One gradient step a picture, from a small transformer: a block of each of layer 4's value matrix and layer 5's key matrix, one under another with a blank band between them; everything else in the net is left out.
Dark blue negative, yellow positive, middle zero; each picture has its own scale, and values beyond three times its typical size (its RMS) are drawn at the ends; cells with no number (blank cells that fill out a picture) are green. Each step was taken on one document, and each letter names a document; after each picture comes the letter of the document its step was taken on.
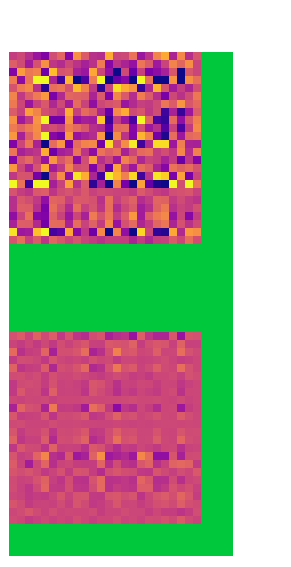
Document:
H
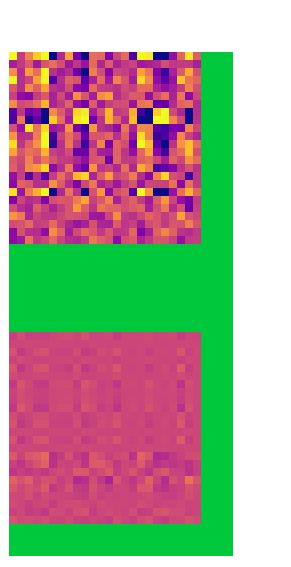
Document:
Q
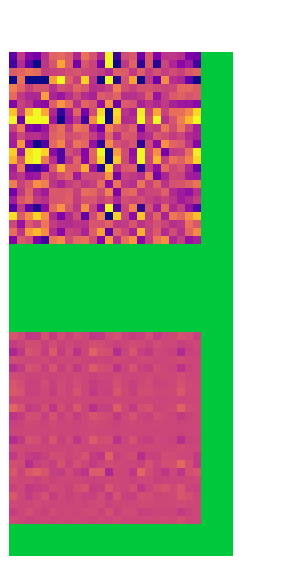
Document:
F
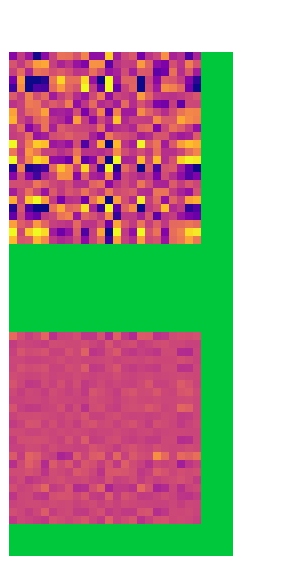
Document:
F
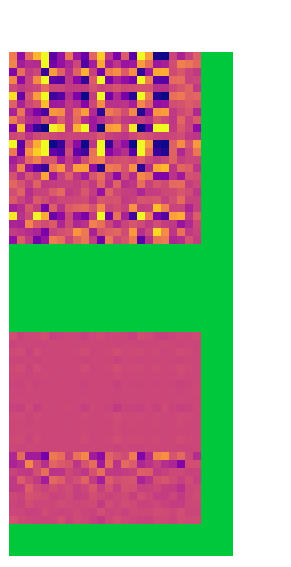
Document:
Q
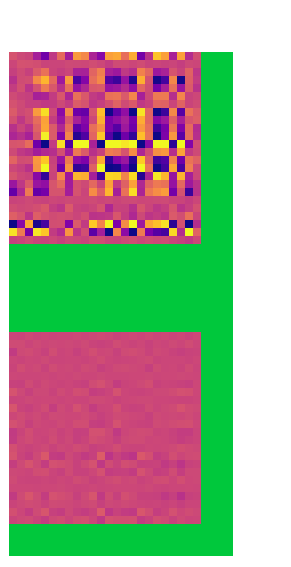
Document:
H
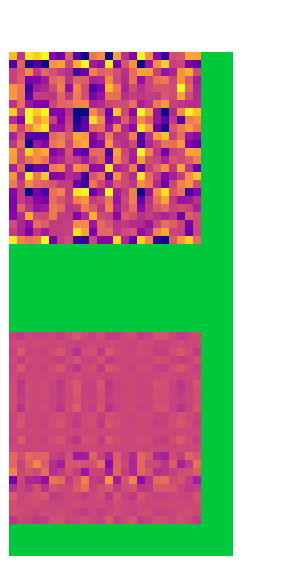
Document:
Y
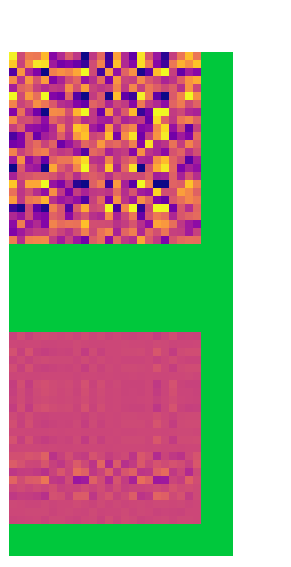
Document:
Y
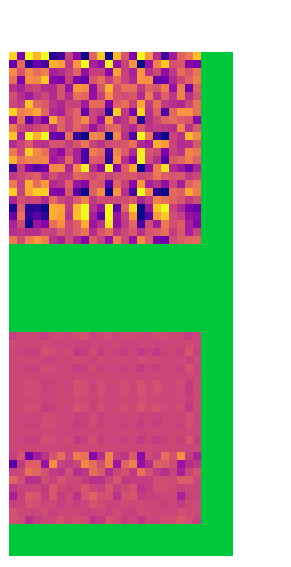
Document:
Y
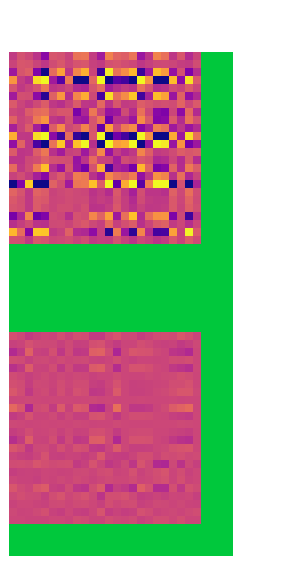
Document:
H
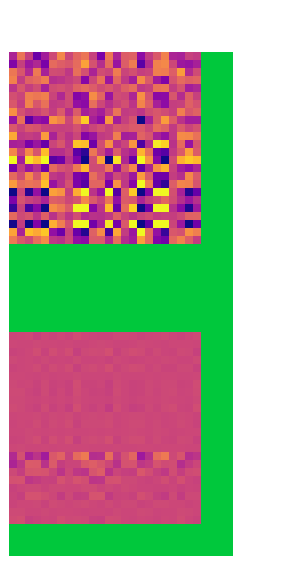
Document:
Y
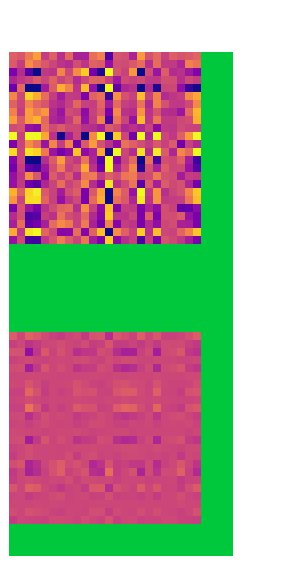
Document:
F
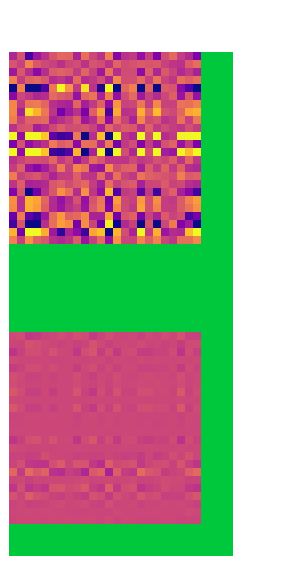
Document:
F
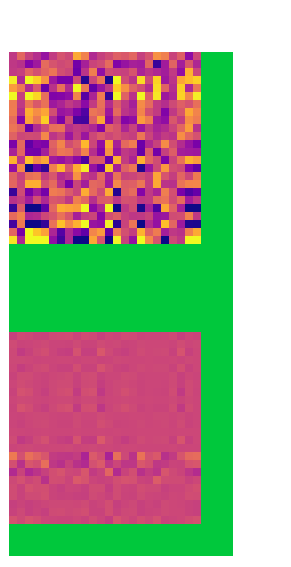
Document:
Y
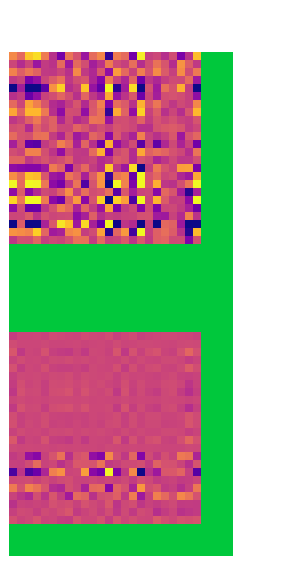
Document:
F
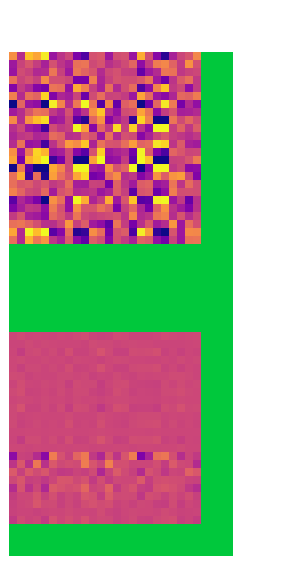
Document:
Y
